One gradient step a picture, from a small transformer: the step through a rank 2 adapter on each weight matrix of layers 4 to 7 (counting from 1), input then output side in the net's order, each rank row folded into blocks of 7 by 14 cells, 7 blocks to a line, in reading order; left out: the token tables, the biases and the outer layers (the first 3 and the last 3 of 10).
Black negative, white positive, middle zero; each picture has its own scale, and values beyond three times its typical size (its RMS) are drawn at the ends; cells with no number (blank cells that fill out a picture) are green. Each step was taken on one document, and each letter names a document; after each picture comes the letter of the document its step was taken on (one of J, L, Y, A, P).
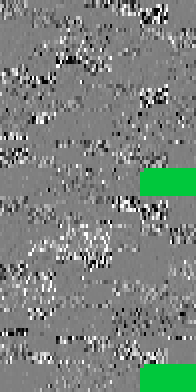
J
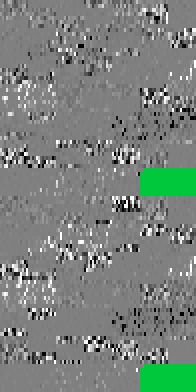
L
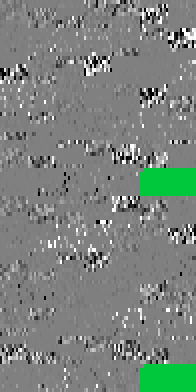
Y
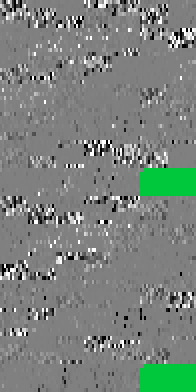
Y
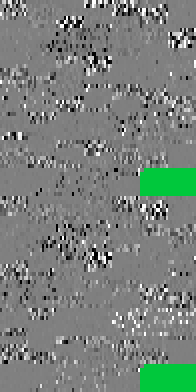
L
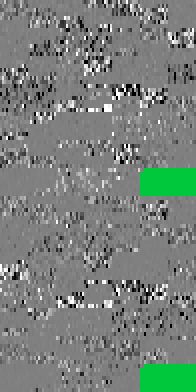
J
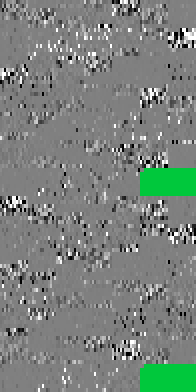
Y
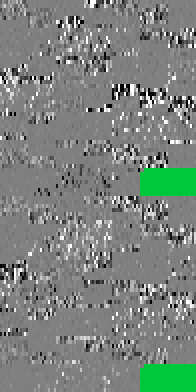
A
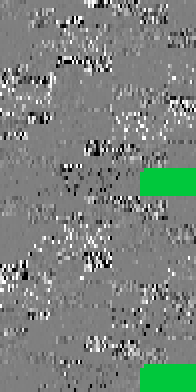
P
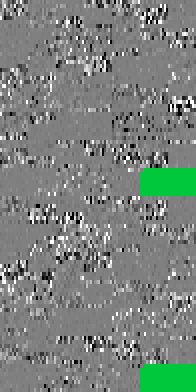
A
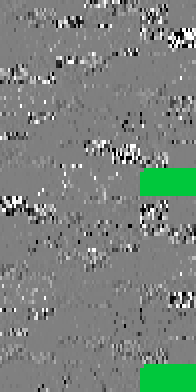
Y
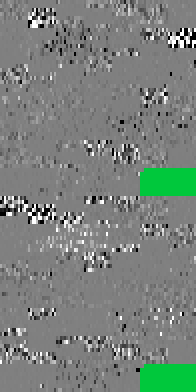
L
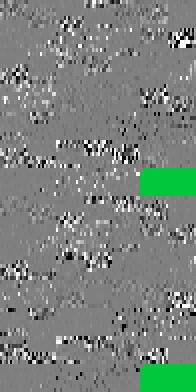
L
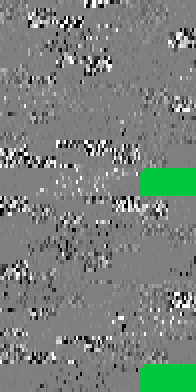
L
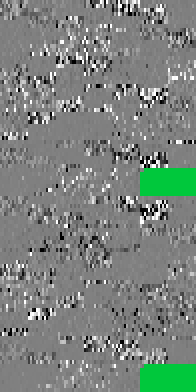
J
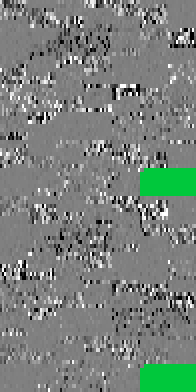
A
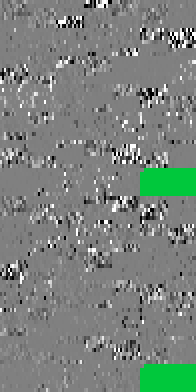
Y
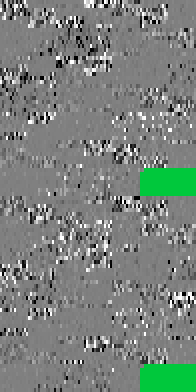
A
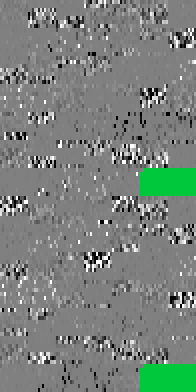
Y
